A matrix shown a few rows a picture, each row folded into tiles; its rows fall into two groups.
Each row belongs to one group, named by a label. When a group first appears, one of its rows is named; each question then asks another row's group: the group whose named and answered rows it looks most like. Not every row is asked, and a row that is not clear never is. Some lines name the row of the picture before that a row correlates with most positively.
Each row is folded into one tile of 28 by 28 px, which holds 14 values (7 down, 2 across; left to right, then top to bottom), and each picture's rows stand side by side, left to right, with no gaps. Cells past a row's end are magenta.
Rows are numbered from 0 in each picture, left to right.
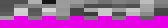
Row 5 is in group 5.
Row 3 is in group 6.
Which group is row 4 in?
6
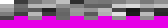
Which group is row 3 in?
6
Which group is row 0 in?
5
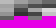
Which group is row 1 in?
6
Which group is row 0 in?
5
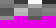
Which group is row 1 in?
5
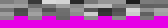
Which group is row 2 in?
5
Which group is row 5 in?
6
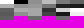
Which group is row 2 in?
6
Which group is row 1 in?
5
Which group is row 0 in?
5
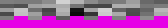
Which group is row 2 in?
5
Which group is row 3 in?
6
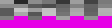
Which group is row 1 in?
6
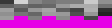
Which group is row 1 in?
6
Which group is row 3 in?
5
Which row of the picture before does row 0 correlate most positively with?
2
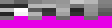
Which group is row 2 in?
5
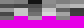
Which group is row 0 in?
6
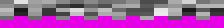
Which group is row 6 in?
5
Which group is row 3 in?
6
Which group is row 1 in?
5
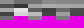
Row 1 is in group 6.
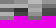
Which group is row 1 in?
5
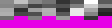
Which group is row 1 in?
6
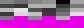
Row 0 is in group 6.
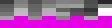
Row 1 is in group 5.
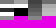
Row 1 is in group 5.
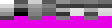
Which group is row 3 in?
6
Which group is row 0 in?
5
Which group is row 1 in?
5
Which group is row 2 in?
6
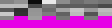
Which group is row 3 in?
6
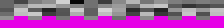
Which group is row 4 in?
5
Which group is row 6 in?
6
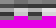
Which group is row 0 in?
6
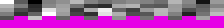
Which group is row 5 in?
6
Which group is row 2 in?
5
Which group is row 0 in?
5
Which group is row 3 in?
6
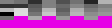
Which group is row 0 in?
6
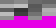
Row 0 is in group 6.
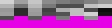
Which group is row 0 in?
5
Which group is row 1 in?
5
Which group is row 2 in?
6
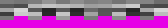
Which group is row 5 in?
6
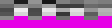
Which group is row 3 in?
6
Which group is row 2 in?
6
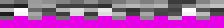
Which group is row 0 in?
6
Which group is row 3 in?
6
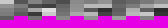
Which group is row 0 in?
5
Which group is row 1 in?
6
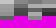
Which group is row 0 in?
5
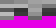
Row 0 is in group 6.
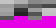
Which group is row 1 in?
6
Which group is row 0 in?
5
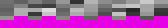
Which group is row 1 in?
6
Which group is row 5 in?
5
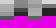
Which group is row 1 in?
5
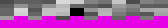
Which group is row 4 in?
5
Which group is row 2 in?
5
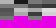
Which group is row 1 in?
6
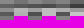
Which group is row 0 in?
6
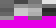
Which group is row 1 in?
5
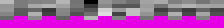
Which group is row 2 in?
5
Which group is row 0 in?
5
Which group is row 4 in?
6
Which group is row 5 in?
5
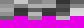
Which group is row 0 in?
5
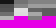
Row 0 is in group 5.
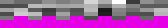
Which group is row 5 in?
6
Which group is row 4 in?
5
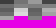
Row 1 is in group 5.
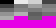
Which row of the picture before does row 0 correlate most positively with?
0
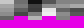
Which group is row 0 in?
5
